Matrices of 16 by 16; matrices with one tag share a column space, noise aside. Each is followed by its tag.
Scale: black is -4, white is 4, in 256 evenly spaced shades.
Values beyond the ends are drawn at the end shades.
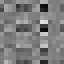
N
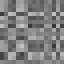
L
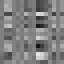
L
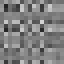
N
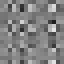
N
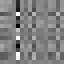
L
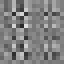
L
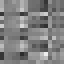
L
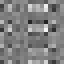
N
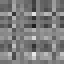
L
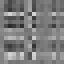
L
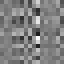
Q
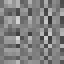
Q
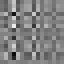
L
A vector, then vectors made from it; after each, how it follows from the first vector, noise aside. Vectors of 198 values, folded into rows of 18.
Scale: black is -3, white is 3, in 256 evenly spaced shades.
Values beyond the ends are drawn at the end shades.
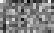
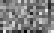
reversed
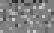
partly zeroed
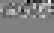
partly zeroed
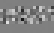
partly zeroed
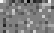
partly zeroed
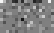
partly zeroed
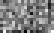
reversed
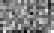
reversed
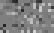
partly zeroed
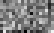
reversed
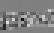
partly zeroed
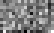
reversed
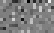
partly zeroed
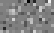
partly zeroed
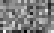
reversed
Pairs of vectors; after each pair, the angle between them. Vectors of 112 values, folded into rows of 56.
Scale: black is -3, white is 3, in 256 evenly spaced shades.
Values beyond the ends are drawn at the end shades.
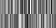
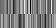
nearly opposite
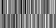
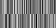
partly opposed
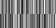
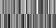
orthogonal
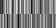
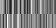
nearly opposite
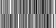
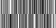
nearly parallel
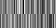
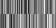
partly opposed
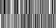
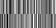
partly opposed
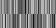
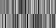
nearly parallel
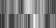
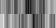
nearly opposite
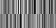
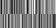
partly opposed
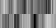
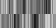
nearly parallel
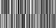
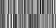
orthogonal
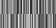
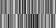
partly opposed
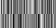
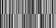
nearly opposite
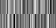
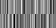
nearly parallel
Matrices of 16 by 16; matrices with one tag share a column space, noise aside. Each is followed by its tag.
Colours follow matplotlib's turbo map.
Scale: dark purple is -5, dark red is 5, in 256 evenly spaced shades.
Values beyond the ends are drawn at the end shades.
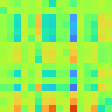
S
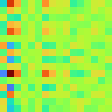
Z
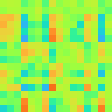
S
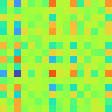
Z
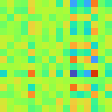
Z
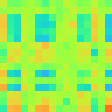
S
